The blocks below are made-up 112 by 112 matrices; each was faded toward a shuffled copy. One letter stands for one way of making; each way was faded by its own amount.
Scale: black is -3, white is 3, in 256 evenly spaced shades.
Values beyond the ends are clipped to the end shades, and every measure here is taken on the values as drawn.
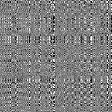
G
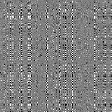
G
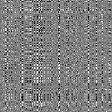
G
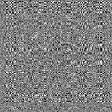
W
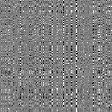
G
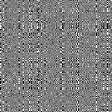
G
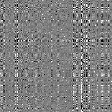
G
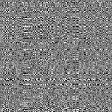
W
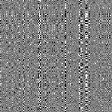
G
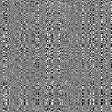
G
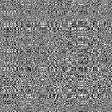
W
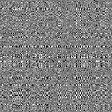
W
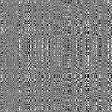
G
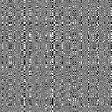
G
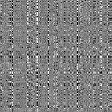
G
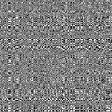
W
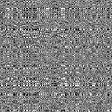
W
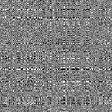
W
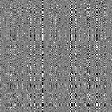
G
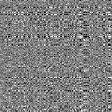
W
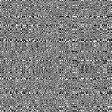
W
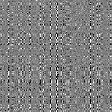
G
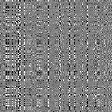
G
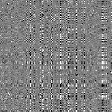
G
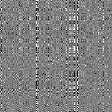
G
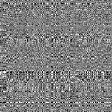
W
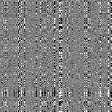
G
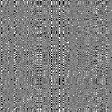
G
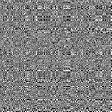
W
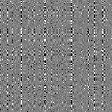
G
